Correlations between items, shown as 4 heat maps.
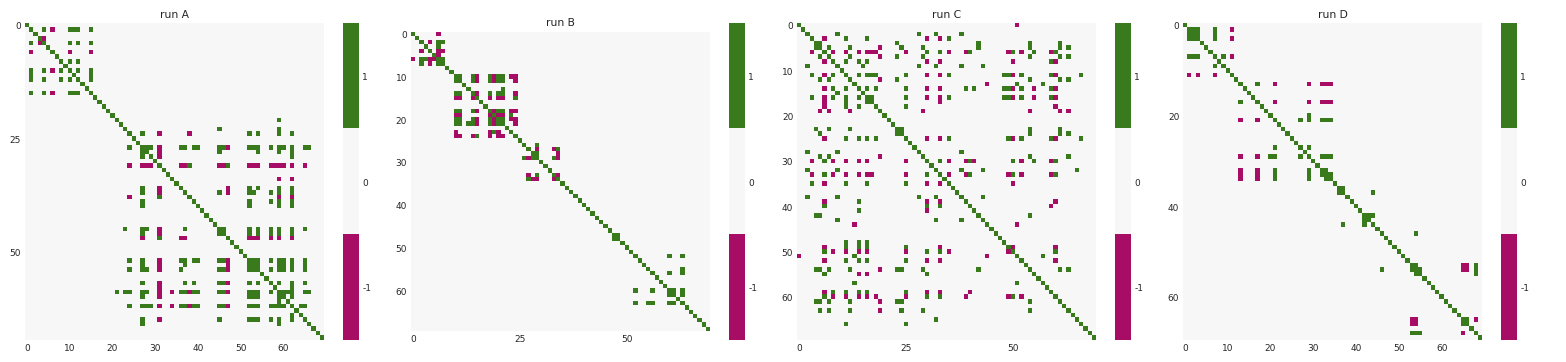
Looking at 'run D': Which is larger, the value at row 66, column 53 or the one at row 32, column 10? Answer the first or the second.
the second
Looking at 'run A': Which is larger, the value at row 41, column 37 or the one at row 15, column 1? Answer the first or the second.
the second
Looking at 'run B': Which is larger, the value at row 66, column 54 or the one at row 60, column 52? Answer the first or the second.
the second
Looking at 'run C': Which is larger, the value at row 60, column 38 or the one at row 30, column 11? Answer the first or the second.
the first
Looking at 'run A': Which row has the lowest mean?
31
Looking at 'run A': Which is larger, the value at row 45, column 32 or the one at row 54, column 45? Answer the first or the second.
the second
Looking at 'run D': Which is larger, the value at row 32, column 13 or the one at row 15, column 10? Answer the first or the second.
the second
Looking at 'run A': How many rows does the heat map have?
70
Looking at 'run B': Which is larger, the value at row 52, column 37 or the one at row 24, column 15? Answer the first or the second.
the second
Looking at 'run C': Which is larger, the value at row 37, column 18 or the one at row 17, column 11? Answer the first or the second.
the second
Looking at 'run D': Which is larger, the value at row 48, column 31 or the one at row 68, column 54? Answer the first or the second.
the second
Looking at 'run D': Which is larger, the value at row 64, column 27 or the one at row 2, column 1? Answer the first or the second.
the second
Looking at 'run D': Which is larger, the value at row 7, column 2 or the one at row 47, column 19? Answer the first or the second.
the first
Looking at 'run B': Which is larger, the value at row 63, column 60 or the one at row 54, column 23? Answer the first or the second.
the first
